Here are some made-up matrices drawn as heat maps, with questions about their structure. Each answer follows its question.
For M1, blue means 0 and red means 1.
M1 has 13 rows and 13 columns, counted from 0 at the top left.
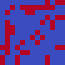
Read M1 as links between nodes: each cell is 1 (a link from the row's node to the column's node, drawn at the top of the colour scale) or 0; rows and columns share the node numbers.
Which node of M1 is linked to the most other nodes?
node 1
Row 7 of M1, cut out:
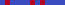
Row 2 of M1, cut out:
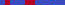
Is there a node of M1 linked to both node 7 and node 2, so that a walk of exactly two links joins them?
yes
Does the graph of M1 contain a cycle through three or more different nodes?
yes
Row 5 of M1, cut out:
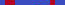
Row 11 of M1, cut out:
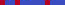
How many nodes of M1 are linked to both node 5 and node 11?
0
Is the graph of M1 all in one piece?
yes
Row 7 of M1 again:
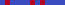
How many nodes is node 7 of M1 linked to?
3
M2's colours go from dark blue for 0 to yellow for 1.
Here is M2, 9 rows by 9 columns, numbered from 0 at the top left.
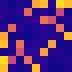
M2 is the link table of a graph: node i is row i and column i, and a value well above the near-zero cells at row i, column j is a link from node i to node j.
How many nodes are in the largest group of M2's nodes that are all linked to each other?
3
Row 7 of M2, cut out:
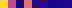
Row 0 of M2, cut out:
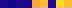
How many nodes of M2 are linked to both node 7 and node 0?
0
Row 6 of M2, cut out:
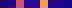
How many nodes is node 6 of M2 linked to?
2
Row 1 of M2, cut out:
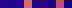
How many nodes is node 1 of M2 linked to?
2
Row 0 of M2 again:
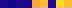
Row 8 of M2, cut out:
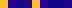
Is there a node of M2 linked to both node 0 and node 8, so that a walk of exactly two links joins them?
yes
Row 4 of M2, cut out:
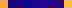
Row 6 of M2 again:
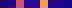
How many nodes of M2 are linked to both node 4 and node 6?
0
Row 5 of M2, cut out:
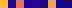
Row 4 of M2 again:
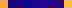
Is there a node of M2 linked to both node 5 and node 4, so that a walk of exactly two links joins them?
yes
